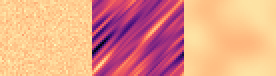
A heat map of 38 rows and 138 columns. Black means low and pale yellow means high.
It is made of 1 by 3 panels. Panel 1,1: very high, fine-grained, faint in contrast. Panel 1,2: middling, slanting up to the right, strong in contrast. Panel 1,3: very high, smooth, faint in contrast.
